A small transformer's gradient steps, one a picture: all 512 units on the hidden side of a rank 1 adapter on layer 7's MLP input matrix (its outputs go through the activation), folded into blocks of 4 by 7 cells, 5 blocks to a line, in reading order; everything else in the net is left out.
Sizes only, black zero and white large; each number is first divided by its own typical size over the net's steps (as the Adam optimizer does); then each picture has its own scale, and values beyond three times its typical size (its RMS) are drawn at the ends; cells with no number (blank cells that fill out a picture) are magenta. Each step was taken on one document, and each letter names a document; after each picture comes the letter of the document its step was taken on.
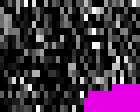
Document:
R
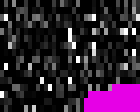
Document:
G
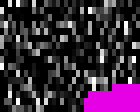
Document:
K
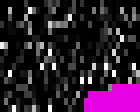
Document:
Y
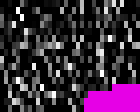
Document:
K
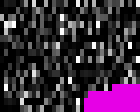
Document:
R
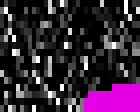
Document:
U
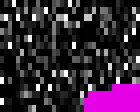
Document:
G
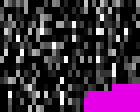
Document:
R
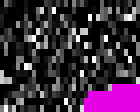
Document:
U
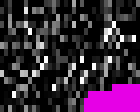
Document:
Y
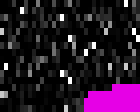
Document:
G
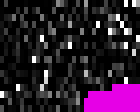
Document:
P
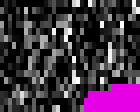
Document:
U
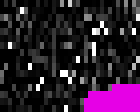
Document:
G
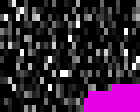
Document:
G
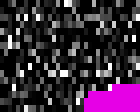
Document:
G
